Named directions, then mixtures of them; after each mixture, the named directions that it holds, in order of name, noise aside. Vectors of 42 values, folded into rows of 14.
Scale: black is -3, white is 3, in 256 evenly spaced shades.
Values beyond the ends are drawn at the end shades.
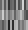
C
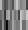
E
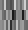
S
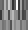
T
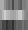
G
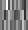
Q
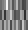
Q, T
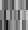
E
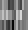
C, G, S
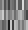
C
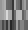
G, S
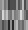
C, G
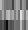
E, G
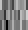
E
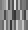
Q, S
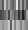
G, S, T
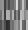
C, E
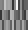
Q, T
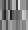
E, G, T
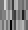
Q, S, T
